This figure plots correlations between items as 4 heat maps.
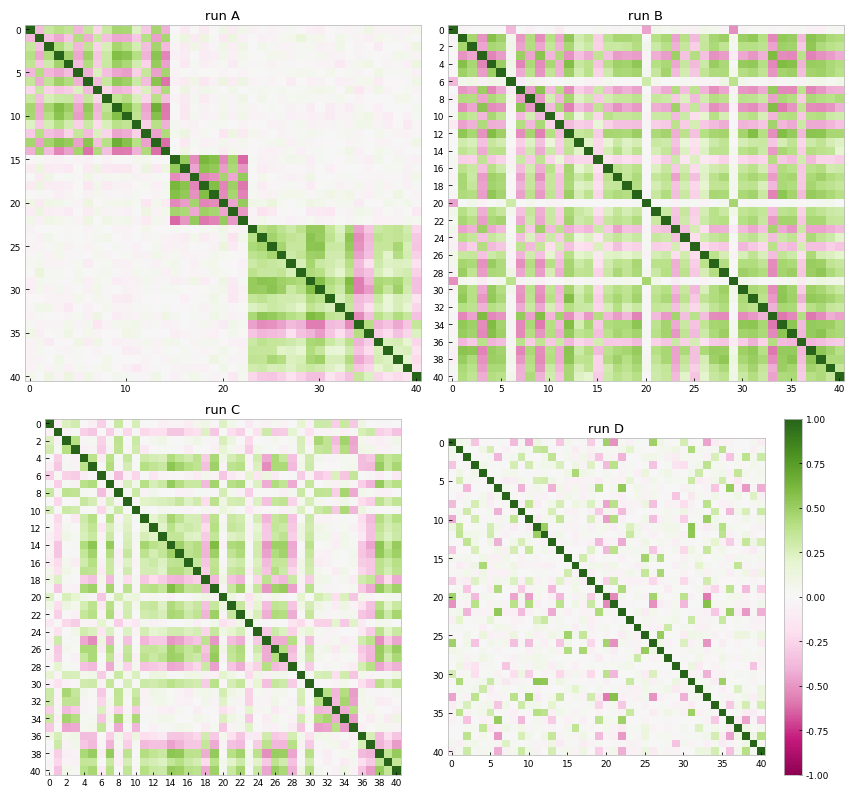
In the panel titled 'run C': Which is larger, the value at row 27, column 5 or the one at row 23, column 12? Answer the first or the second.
the first
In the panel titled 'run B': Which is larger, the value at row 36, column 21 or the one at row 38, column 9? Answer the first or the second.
the first
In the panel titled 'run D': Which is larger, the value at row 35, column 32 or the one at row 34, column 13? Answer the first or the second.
the second
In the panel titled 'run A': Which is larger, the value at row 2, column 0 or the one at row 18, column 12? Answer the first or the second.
the first
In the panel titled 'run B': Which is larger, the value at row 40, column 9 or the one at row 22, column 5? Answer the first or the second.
the second
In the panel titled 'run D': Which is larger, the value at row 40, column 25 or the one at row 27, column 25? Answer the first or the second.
the second
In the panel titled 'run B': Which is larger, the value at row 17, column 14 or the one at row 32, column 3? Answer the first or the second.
the first
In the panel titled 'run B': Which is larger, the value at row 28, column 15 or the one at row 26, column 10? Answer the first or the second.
the second
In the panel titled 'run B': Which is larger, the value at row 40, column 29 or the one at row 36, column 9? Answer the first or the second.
the second
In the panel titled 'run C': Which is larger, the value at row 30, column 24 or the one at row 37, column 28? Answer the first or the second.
the second
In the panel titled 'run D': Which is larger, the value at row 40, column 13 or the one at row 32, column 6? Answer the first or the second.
the first
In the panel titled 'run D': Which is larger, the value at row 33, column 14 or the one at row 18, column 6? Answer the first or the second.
the first
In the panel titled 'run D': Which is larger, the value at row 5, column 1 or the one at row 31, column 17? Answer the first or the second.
the first
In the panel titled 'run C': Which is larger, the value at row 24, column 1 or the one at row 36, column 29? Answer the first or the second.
the second
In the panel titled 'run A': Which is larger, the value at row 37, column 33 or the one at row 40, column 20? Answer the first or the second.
the first
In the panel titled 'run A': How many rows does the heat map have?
41
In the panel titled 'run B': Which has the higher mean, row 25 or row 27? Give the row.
27
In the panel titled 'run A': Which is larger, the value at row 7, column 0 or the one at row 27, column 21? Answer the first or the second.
the second
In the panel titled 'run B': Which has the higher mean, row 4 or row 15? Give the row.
4
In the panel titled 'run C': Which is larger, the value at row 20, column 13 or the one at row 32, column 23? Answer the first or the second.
the first
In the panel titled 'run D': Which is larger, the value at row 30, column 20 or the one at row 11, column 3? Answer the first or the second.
the first
